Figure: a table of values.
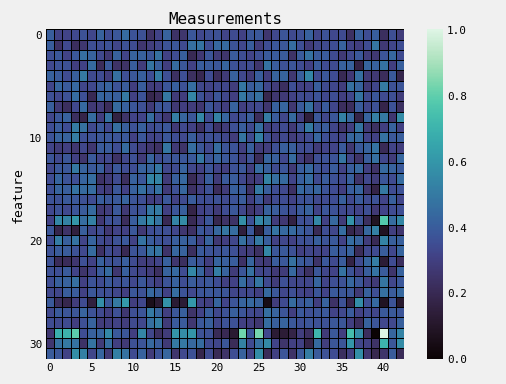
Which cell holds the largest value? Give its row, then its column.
29, 40
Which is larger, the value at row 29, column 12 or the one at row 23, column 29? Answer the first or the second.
the second
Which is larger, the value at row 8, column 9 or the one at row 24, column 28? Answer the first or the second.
the second
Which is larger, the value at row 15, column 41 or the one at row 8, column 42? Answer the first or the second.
the second
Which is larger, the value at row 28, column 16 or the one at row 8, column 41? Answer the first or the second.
the first
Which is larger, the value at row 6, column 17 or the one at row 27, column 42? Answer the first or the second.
the first
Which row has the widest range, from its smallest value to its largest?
29
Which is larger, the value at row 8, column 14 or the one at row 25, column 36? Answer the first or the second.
the second
